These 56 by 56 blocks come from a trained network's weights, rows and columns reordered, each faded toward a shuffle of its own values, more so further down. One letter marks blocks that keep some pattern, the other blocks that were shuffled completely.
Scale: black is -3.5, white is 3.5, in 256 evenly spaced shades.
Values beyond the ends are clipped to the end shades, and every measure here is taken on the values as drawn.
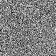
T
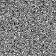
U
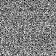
U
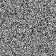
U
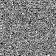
U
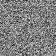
U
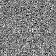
U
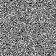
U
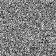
U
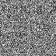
U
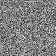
T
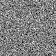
T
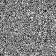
U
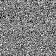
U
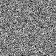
T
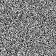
T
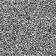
U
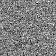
U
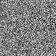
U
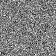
T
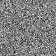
T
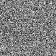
U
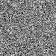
T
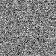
U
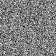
T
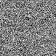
U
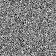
T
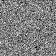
T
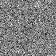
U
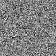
U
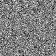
T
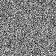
U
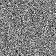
T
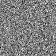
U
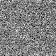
U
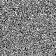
T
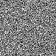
U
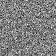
T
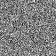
T
